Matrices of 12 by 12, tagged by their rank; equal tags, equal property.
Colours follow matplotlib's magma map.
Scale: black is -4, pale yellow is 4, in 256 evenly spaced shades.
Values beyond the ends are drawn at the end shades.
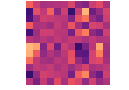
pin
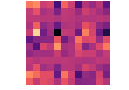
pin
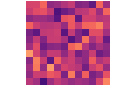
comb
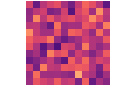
comb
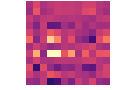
pin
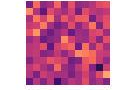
comb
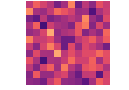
comb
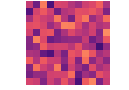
comb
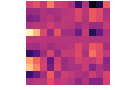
pin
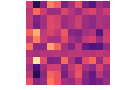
pin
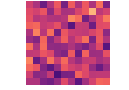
comb
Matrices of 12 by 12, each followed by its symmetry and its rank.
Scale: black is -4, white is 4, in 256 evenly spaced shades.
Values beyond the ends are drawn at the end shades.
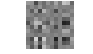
neither, rank two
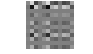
neither, rank one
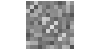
symmetric, full rank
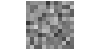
symmetric, full rank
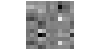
neither, rank two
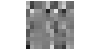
neither, rank two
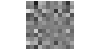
antisymmetric, rank two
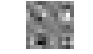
antisymmetric, rank two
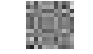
antisymmetric, rank two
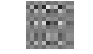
neither, rank one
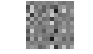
neither, rank two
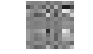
neither, rank two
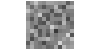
symmetric, full rank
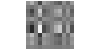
neither, rank one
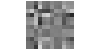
antisymmetric, rank two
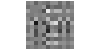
antisymmetric, rank two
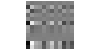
neither, rank one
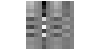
neither, rank one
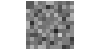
symmetric, full rank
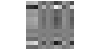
neither, rank one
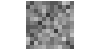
symmetric, full rank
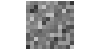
symmetric, full rank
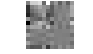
antisymmetric, rank two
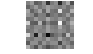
antisymmetric, rank two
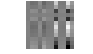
neither, rank one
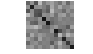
symmetric, full rank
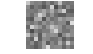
symmetric, full rank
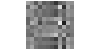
neither, rank two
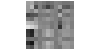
neither, rank two
